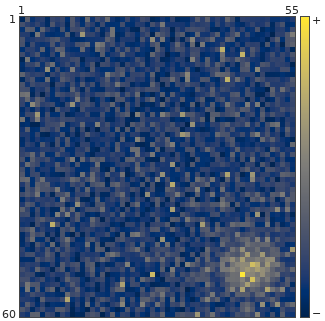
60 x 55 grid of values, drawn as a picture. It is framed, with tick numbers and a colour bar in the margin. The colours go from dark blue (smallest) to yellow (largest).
Bumps: one, in the bottom right. Ninth with the highest average: bottom right. Stripes: none. Average level on the scale: 20%.
